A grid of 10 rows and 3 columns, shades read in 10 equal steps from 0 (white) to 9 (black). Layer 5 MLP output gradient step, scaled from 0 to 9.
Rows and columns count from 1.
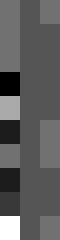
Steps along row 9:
down same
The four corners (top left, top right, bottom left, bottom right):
5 5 0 5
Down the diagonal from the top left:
5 6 6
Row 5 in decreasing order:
6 6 3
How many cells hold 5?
8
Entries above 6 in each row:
0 0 0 1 0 1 0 1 1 0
